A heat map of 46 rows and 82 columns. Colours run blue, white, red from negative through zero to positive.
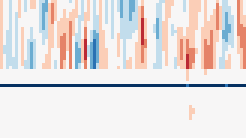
No overall slope runs across the table. Overall the values sit about 50% of the way up the scale. Row 29 stands out from the rest. The bottom part is calmer, past a seam about 50% of the way down.
